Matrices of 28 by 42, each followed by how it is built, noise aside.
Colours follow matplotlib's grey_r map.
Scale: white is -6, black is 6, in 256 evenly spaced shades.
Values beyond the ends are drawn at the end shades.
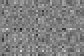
low rank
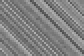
Toeplitz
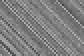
Toeplitz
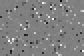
sparse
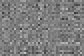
low rank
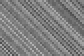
Toeplitz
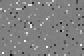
sparse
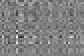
low rank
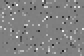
sparse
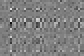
low rank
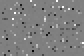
sparse
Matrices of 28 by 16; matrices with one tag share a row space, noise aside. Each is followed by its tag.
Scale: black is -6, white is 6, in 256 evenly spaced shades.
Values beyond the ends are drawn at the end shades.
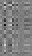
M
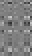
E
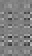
E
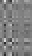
M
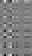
M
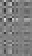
M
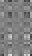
E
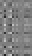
M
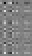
M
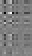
M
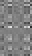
E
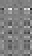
E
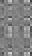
E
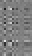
M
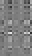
E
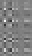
M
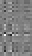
M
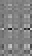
E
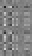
M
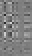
M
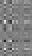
M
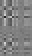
M
